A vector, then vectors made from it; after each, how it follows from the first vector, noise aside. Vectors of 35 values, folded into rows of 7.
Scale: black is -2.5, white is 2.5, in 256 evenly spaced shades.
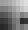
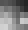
negated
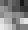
negated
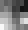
negated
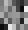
sign-scrambled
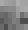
shrunk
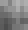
shrunk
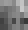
shrunk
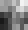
copied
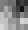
negated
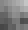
shrunk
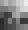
copied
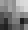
copied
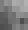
shrunk
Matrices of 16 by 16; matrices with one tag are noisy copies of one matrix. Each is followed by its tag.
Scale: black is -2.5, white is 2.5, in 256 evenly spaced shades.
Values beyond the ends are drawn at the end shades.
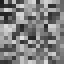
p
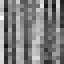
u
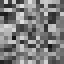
p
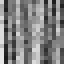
u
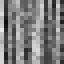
u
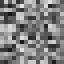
p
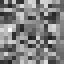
p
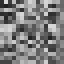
p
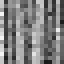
u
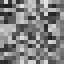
p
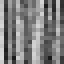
u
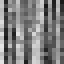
u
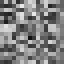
p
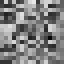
p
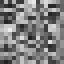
p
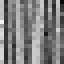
u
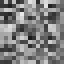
p
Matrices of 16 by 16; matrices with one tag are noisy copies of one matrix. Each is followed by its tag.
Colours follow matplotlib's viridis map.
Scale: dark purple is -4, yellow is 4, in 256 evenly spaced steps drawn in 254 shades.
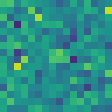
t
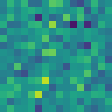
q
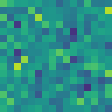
t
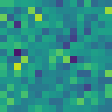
t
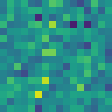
q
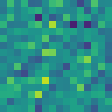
q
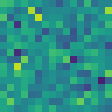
t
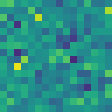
t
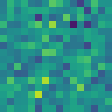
q
